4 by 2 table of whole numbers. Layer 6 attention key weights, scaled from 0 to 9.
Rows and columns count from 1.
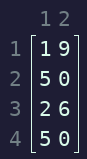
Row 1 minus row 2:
-4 9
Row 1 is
1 9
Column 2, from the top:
9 0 6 0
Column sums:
13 15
